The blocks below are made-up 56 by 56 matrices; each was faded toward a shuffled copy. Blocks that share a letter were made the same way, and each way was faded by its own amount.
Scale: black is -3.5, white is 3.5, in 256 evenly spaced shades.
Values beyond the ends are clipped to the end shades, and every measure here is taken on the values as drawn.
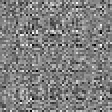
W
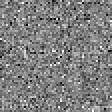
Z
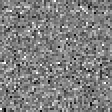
Z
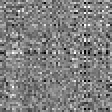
W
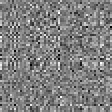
W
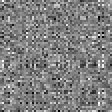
W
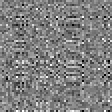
W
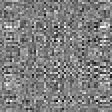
W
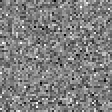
Z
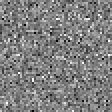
Z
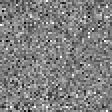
Z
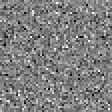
Z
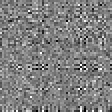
W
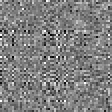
W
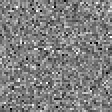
Z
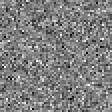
Z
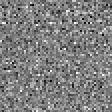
Z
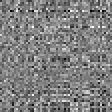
W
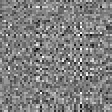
W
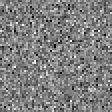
Z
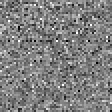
Z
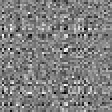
W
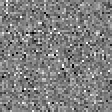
Z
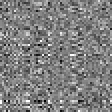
W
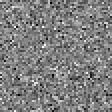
Z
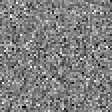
Z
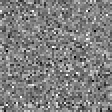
Z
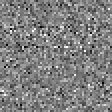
Z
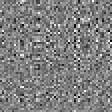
W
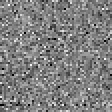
Z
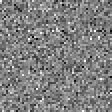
Z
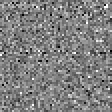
Z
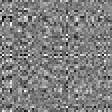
W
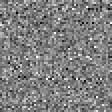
Z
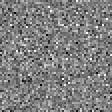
Z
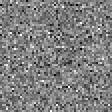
Z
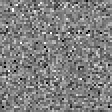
Z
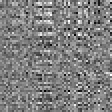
W
